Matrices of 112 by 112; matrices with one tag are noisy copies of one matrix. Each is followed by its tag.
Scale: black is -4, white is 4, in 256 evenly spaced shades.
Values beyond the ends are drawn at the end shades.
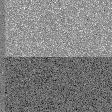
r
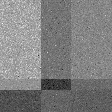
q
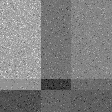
q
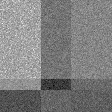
q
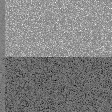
r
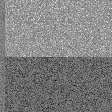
r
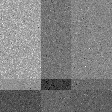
q
